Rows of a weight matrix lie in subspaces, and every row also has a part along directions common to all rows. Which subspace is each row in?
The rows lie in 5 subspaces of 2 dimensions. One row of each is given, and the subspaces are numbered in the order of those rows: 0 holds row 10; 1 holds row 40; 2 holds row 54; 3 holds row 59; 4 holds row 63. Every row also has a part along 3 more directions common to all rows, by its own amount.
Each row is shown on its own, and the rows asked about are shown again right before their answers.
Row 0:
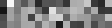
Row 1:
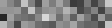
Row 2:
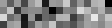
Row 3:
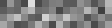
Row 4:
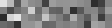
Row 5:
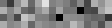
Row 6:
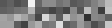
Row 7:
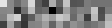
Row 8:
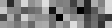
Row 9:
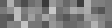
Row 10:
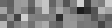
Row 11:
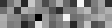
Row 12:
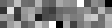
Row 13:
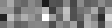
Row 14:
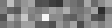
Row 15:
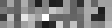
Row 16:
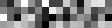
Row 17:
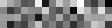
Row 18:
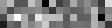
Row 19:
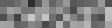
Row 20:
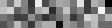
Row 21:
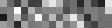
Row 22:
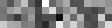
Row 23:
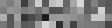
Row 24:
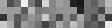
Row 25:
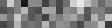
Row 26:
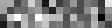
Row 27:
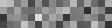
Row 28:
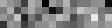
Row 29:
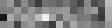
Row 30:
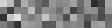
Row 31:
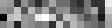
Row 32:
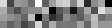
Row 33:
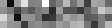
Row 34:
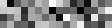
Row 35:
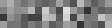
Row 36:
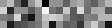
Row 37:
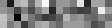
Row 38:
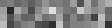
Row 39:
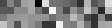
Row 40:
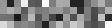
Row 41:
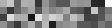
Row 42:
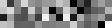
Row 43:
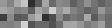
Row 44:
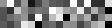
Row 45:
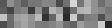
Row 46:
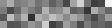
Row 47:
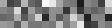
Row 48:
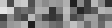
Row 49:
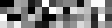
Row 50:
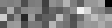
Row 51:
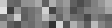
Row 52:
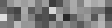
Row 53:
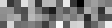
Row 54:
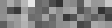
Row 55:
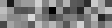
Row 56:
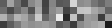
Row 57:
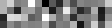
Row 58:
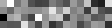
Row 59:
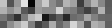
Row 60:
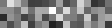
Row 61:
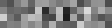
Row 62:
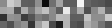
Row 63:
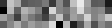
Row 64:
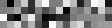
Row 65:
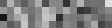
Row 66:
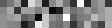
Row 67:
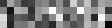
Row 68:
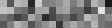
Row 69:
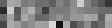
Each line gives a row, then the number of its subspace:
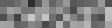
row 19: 2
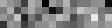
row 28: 0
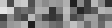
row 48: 3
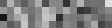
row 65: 0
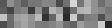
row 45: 1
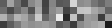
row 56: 1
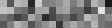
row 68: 3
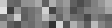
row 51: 4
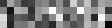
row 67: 4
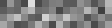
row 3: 3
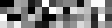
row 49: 4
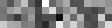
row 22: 1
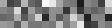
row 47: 2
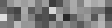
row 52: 2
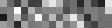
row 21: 2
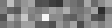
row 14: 2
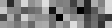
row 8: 0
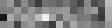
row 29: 2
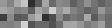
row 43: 3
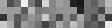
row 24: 1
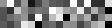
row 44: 3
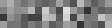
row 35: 1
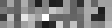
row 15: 2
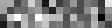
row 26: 1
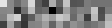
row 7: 0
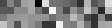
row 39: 3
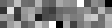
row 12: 4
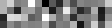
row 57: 2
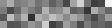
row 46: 0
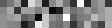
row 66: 3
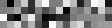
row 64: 3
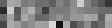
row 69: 4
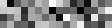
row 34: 2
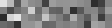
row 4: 4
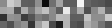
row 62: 3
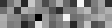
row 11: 3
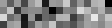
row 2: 0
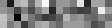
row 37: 0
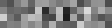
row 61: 1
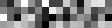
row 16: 2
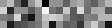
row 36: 4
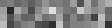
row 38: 4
